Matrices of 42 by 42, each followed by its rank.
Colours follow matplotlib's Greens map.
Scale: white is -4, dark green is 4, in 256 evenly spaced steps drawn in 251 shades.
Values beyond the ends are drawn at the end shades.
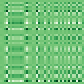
one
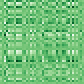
two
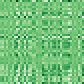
two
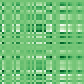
one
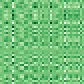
two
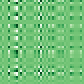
one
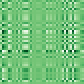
one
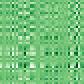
two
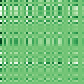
one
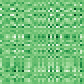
two
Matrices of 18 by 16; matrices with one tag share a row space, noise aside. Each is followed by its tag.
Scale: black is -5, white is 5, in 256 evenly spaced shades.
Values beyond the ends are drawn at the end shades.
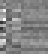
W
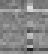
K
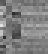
W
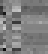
W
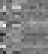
W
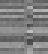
K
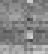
K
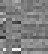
W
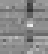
K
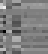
W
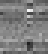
K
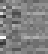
W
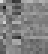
W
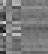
W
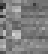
W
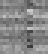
K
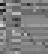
W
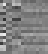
W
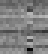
K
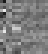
W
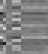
W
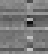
K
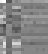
W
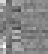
W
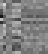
W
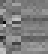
W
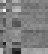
W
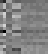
W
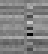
K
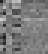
W
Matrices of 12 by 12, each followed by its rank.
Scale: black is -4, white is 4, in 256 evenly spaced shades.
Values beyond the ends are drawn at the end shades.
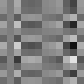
one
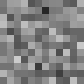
full rank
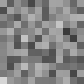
full rank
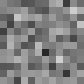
full rank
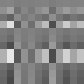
one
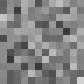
full rank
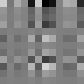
one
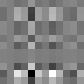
one
